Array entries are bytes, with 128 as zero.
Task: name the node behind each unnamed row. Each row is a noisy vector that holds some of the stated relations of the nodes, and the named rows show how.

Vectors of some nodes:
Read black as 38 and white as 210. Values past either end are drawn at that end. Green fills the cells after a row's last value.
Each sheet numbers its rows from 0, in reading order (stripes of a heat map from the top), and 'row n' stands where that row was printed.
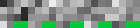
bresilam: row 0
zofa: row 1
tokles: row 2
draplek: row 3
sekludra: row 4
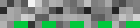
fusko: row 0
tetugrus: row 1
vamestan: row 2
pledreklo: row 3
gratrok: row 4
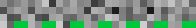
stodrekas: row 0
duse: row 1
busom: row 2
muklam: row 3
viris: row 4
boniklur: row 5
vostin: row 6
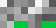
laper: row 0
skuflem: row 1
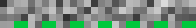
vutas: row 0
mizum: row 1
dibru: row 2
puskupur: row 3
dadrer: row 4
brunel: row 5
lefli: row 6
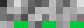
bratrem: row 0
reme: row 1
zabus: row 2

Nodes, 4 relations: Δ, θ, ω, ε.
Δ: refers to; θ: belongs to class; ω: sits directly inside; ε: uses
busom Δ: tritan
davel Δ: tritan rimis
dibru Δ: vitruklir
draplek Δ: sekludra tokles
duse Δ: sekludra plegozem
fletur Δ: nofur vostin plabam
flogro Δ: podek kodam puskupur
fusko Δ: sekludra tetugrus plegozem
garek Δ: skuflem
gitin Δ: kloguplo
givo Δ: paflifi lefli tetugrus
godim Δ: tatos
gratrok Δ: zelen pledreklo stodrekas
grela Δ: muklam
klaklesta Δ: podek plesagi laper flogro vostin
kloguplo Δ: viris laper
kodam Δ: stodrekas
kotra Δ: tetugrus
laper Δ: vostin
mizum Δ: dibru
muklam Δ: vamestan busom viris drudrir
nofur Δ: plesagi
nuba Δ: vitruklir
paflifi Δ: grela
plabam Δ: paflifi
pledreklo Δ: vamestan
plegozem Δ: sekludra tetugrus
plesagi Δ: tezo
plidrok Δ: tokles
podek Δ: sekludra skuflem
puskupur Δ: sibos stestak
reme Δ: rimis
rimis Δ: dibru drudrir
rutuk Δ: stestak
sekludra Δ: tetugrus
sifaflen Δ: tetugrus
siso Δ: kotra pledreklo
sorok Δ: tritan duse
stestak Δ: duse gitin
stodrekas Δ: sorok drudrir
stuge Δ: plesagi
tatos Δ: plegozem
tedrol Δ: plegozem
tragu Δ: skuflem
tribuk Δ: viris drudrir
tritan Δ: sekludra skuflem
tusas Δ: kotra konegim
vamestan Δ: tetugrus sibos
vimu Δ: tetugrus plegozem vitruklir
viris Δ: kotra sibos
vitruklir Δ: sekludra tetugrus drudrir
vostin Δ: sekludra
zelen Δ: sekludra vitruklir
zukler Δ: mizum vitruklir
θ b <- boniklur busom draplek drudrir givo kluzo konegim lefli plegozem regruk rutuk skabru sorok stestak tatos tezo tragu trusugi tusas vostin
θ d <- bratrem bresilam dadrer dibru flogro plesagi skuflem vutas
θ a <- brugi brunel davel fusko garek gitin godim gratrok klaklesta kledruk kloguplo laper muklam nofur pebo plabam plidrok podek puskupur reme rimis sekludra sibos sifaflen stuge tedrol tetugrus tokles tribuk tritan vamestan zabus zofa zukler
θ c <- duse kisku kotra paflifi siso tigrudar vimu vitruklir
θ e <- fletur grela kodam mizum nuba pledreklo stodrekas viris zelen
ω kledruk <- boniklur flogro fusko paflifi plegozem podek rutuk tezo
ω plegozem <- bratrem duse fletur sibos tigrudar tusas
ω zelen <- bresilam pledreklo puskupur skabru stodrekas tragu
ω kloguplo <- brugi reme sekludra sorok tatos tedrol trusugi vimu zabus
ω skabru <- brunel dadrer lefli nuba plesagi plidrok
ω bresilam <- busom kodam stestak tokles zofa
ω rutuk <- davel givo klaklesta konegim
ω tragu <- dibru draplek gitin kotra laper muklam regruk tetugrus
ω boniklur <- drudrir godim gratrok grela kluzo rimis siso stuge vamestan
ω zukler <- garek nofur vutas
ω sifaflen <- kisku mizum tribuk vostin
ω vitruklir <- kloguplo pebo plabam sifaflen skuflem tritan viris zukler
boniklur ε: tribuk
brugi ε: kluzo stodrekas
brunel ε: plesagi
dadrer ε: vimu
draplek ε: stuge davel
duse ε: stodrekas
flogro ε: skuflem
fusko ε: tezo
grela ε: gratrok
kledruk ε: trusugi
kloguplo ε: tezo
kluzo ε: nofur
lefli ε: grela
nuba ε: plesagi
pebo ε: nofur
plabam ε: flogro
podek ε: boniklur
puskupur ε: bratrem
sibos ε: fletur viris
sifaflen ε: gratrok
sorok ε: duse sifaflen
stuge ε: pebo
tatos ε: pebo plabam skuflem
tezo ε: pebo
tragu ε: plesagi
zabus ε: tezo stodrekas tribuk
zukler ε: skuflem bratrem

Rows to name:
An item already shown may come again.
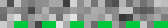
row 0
stuge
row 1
rimis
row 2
stuge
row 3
podek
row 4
dibru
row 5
kluzo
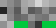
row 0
viris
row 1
drudrir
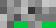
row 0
mizum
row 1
konegim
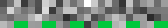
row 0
flogro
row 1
kledruk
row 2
dibru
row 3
tetugrus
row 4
rutuk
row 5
kotra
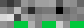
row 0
zukler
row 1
grela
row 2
siso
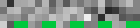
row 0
plidrok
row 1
podek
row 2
garek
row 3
plegozem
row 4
paflifi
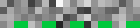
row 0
plabam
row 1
flogro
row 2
tetugrus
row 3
sibos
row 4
plabam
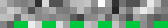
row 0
tritan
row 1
fletur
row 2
kisku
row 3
tezo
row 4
vimu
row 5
skuflem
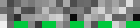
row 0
zelen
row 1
rimis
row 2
vitruklir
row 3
davel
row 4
plesagi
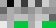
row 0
klaklesta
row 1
nofur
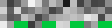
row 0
tragu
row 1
tetugrus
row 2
klaklesta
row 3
sifaflen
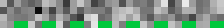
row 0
stestak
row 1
boniklur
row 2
skabru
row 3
kloguplo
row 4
garek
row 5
regruk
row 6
tigrudar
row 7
trusugi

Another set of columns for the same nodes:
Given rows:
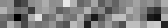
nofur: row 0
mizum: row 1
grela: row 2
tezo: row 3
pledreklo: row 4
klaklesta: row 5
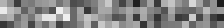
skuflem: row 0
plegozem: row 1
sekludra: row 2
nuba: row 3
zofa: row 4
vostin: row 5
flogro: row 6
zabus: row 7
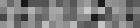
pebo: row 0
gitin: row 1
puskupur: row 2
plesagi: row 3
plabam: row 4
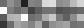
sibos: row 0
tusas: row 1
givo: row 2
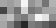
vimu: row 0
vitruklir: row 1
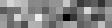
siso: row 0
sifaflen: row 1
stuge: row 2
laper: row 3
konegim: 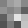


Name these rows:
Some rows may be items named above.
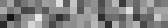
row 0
tezo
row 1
zukler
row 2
bratrem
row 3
kloguplo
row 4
dadrer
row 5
paflifi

